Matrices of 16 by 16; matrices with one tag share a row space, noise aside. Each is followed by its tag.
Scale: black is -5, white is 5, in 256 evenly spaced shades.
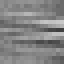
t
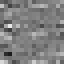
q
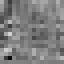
q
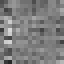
q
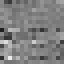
q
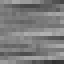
t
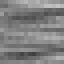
t
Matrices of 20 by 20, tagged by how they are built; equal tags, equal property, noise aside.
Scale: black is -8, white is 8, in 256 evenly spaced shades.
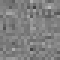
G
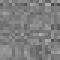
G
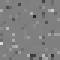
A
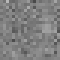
G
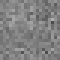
G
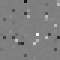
A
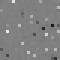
A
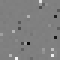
A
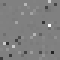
A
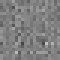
G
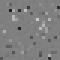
A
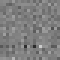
G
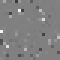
A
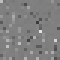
A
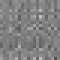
G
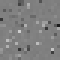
A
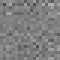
G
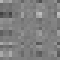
G
